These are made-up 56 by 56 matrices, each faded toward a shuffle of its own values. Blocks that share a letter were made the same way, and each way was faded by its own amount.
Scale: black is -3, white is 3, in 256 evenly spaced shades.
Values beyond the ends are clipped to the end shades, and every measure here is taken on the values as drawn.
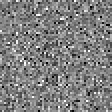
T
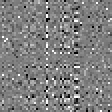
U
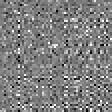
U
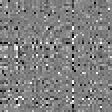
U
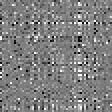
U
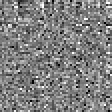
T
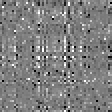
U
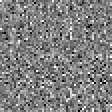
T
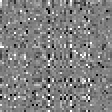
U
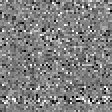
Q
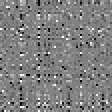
U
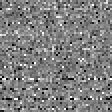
Q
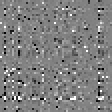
U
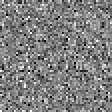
T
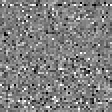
Q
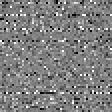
Q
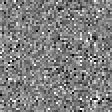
T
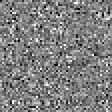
T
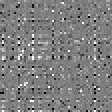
U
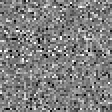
Q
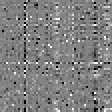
U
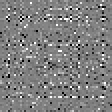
U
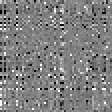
U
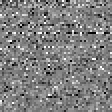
Q
